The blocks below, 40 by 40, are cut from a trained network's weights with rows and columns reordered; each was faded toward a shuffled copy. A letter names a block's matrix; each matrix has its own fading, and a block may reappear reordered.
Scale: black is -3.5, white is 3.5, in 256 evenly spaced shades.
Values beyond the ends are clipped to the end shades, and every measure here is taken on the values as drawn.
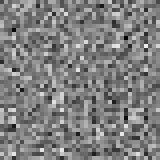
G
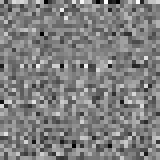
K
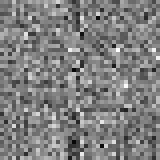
G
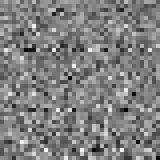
K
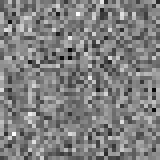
G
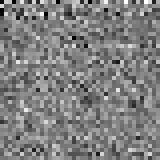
K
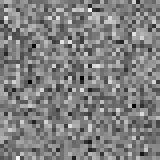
G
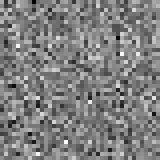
G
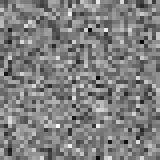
G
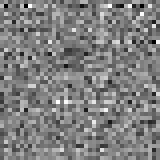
K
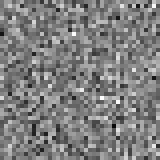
G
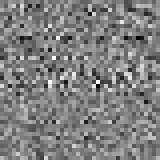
K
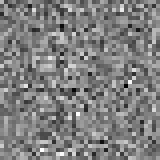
G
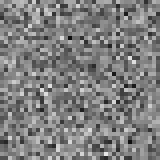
G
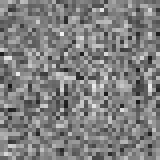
G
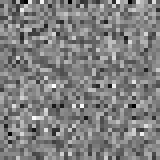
K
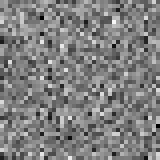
G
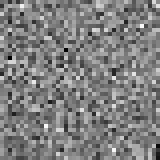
G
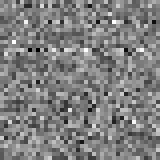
K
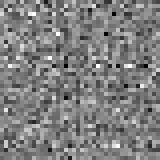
K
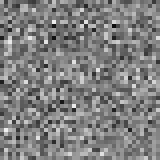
G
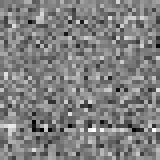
K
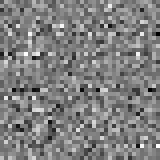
K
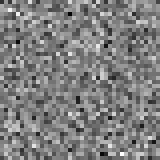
G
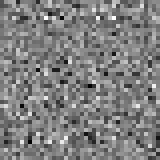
K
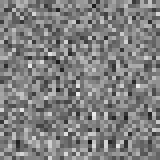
G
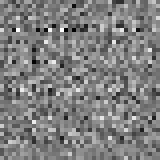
K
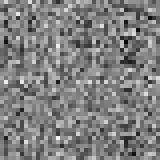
G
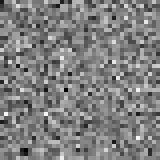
G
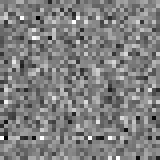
K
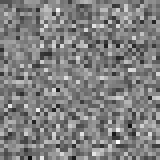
G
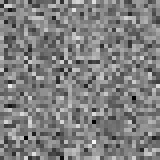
G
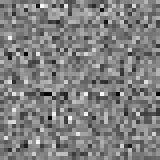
K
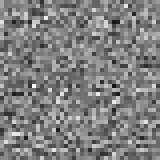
G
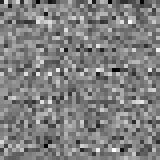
K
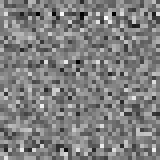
K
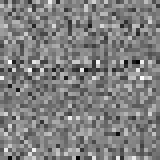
K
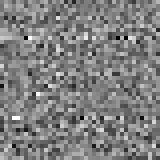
K
